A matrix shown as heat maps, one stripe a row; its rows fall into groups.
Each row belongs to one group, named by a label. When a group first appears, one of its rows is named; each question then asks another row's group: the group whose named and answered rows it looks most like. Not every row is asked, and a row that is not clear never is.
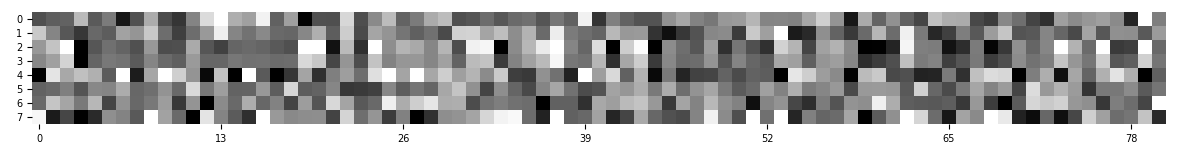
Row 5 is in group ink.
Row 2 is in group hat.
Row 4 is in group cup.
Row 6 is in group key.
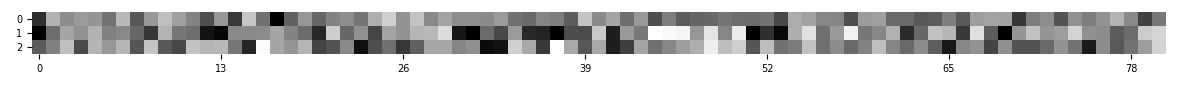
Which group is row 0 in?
cup
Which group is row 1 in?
key
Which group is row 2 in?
ink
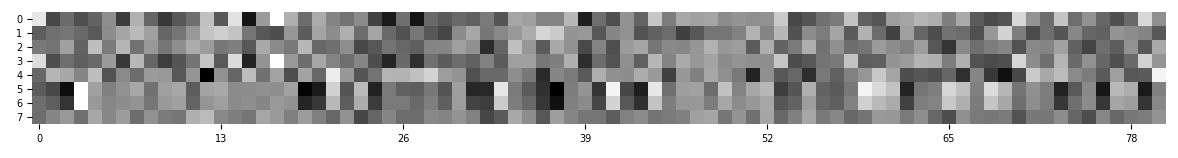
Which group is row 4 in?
key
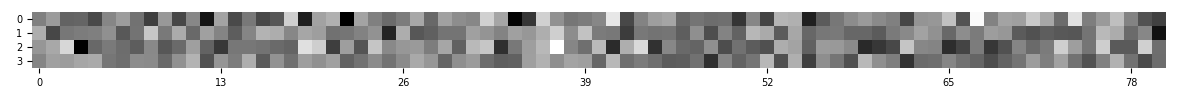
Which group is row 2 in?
hat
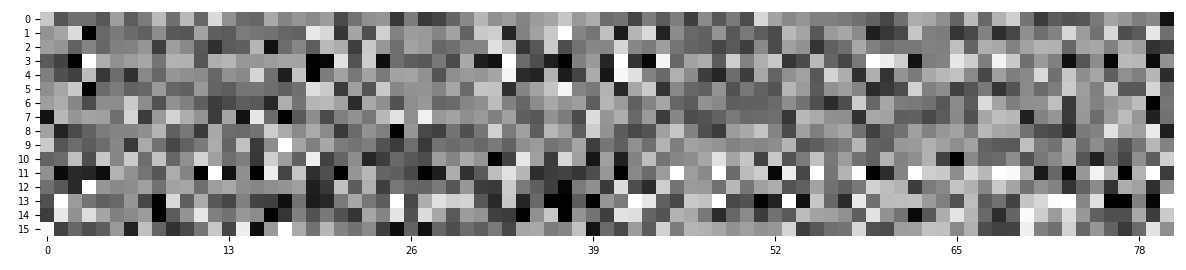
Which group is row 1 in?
hat
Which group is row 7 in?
cup
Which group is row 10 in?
ink
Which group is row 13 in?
key
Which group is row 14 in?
key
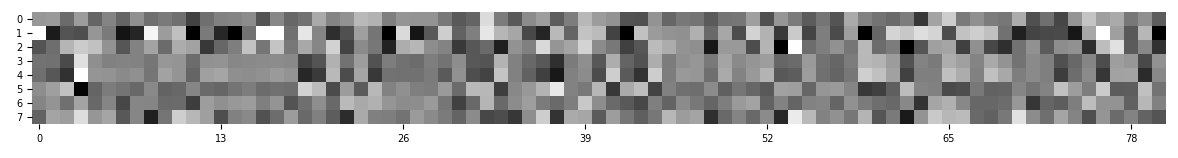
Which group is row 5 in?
hat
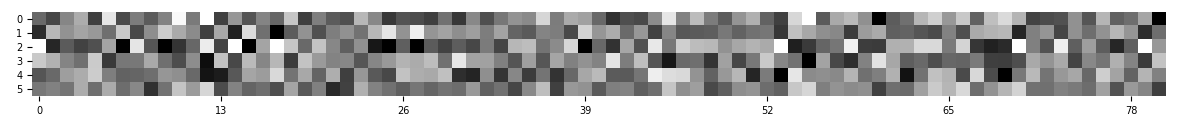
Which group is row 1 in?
cup
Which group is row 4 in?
key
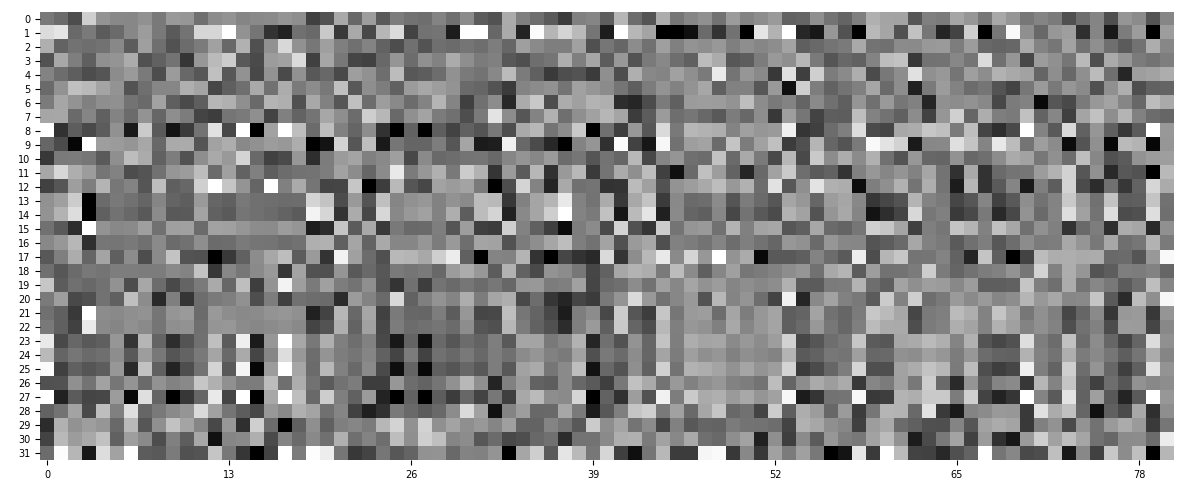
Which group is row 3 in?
ink
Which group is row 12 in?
ink
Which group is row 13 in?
hat
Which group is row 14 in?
hat
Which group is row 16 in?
hat
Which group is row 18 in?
ink
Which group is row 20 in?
key
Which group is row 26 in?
ink
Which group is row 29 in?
cup
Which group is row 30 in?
key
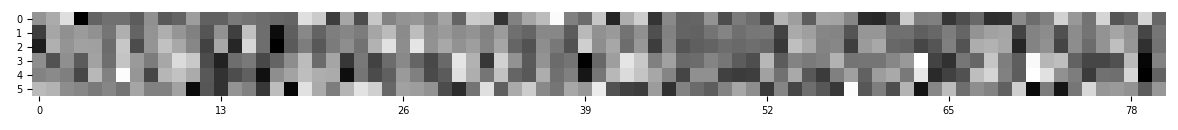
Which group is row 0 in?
hat
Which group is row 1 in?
cup
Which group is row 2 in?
cup
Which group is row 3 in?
ink
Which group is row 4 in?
ink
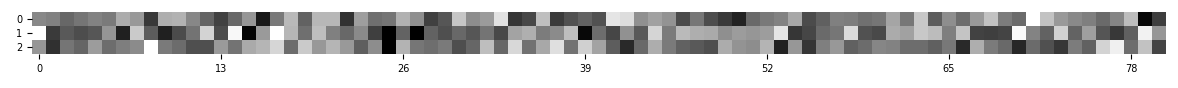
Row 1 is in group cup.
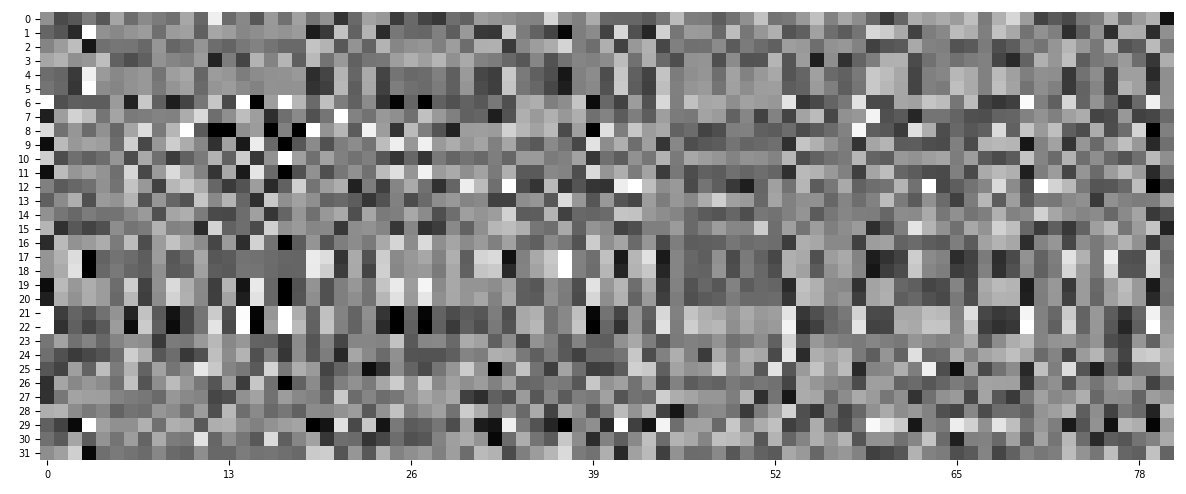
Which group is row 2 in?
hat
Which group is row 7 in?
key
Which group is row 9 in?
cup
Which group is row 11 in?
cup
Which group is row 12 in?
ink
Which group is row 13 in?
ink
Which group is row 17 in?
hat
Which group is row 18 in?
hat
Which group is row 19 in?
cup
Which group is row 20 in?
cup
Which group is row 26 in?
cup
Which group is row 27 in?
key
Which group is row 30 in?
ink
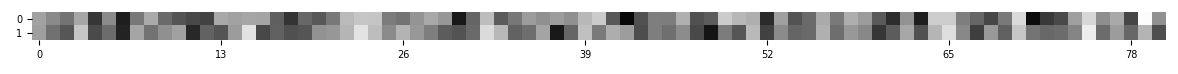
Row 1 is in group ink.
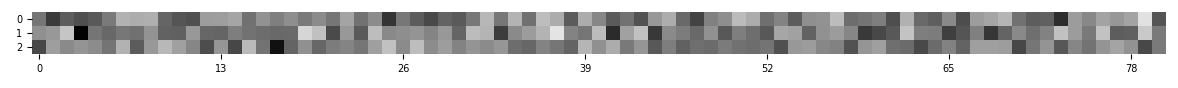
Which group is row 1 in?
hat
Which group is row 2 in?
cup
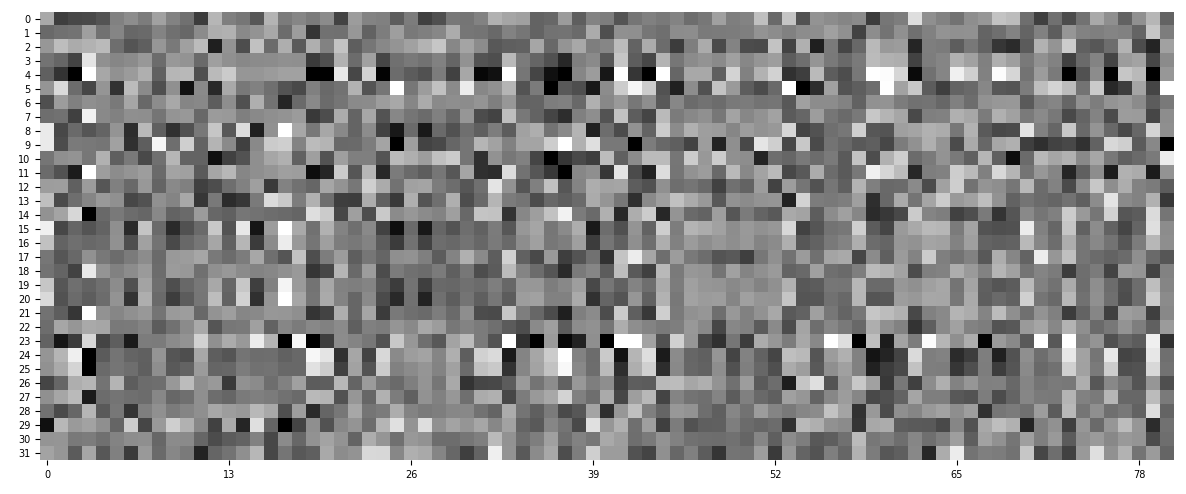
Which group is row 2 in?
key
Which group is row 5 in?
key
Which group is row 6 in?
cup
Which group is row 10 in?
key
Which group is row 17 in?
ink
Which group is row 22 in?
key
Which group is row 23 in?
ink
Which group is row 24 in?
hat
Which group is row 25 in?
hat
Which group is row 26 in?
key
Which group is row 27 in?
hat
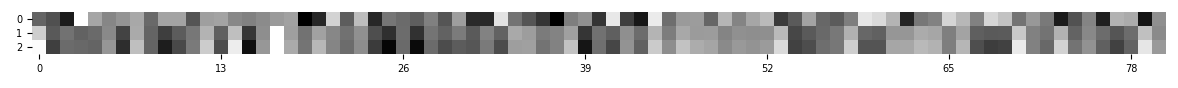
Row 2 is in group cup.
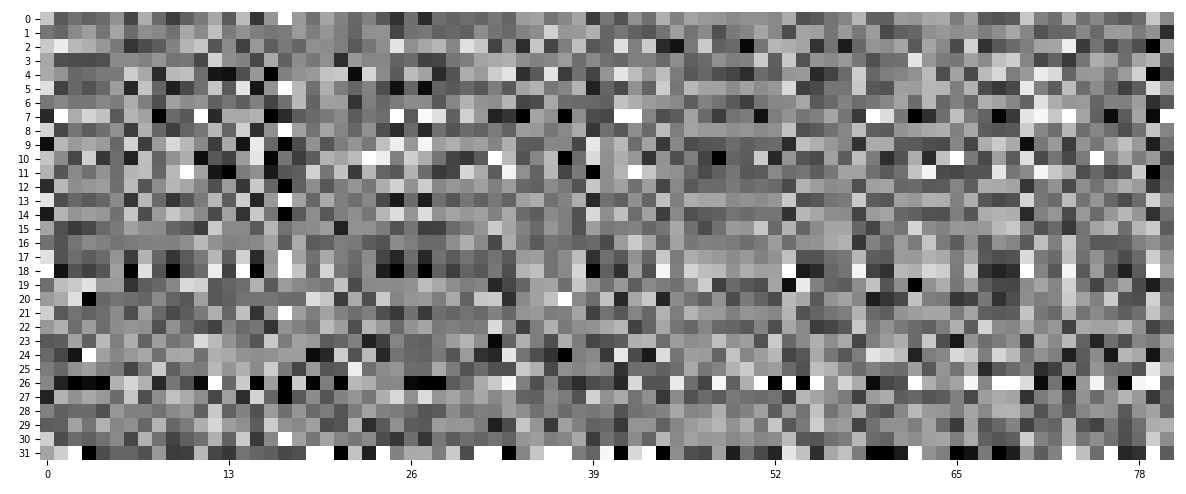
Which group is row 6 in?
ink
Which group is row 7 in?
key
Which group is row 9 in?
cup
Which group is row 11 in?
ink
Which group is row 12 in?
cup
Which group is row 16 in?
ink
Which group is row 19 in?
key
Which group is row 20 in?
hat
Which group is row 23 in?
ink
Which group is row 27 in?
cup
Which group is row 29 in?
ink
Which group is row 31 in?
hat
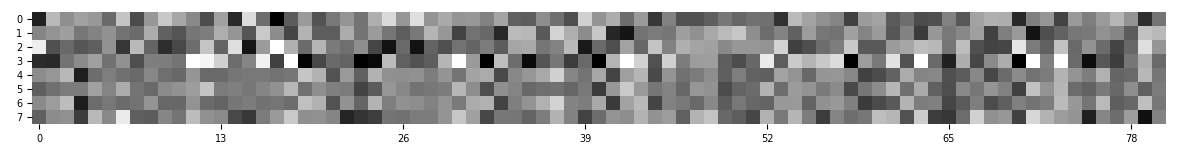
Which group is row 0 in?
cup
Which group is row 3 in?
ink
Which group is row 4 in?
hat
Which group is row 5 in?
ink
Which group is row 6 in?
hat
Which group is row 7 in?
ink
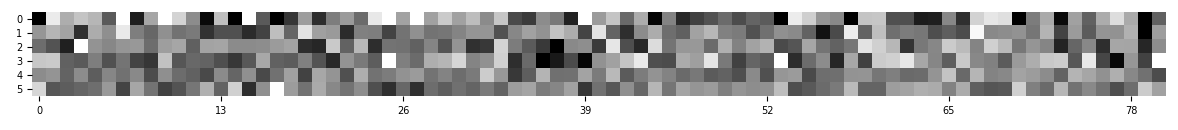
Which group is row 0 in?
cup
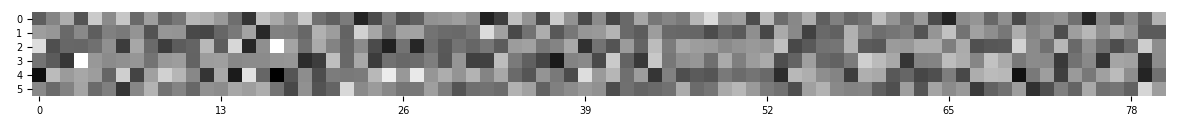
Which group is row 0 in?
ink
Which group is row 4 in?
cup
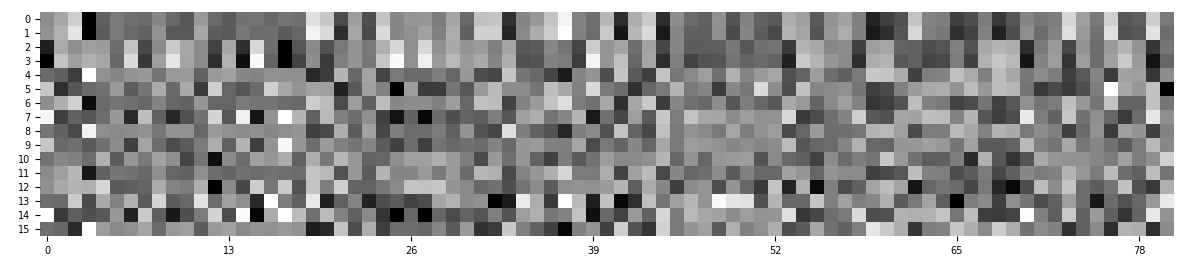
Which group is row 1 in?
hat
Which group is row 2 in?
cup
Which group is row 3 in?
cup
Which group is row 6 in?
hat
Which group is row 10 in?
key
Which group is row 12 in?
key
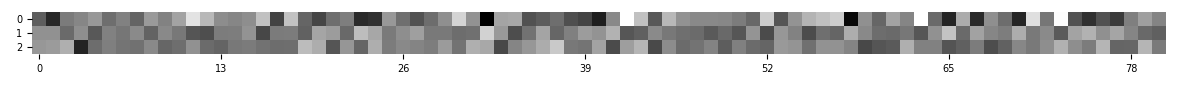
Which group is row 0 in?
ink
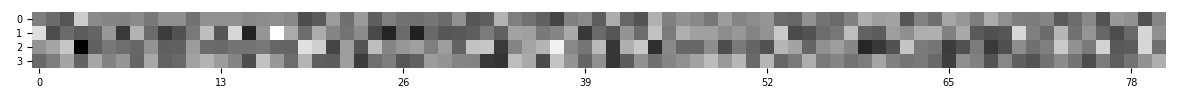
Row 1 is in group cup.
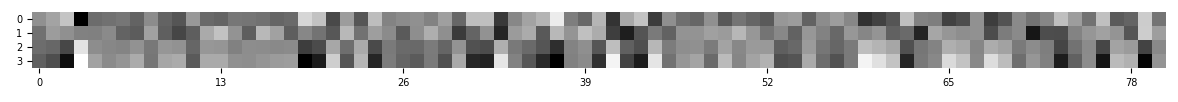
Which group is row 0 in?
hat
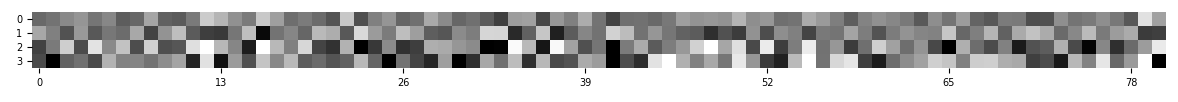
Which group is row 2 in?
ink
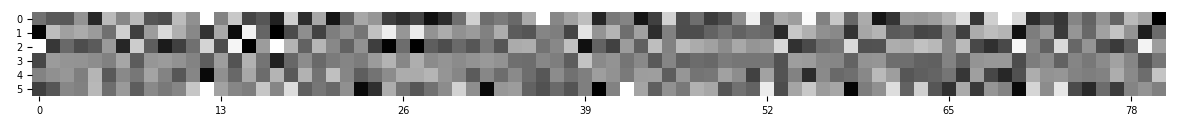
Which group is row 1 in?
cup
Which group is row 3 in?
cup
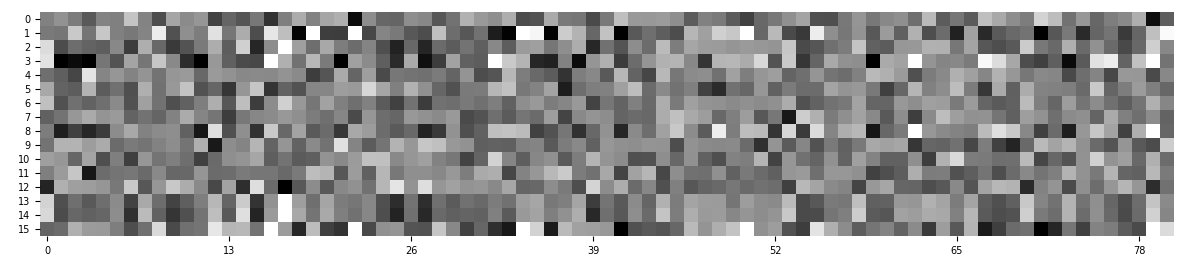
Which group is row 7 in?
key
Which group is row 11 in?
hat
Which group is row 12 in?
cup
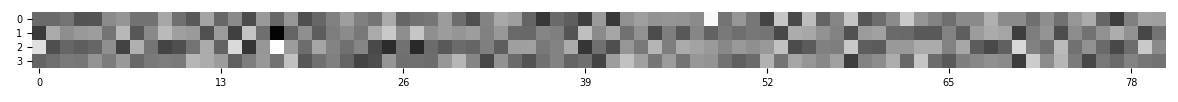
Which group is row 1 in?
cup
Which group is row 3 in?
ink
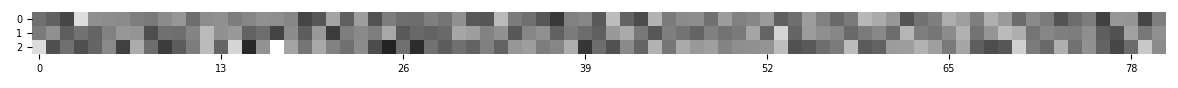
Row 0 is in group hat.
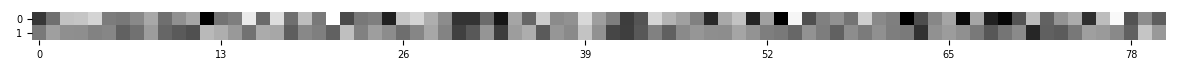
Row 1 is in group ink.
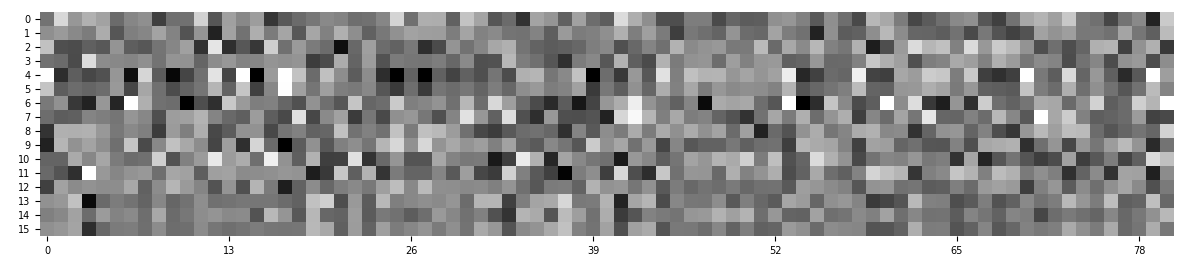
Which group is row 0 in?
key
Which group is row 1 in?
key
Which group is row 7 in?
ink
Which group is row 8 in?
key
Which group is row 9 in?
cup
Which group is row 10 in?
ink
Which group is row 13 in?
hat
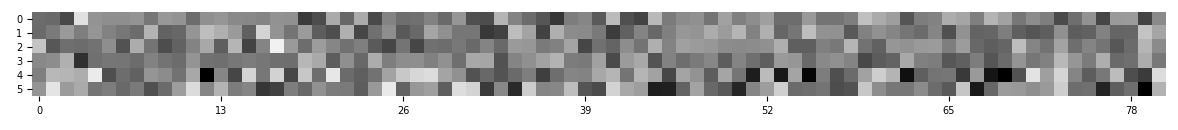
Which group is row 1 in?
ink
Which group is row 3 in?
hat
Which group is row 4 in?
key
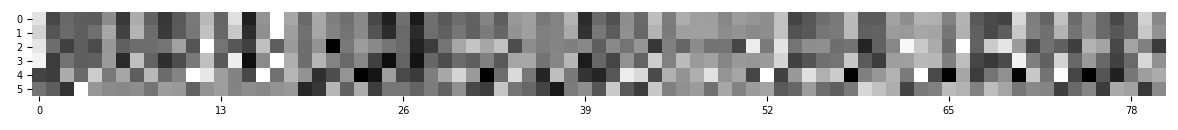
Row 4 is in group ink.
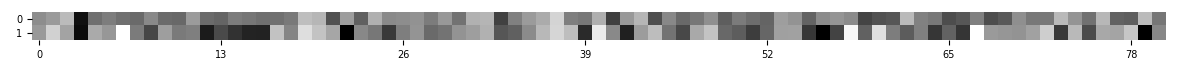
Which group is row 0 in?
hat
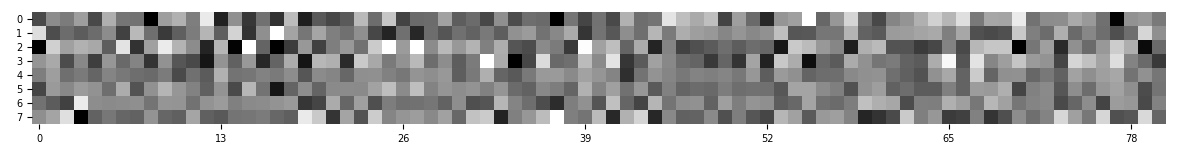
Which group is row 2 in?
cup
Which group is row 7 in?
hat
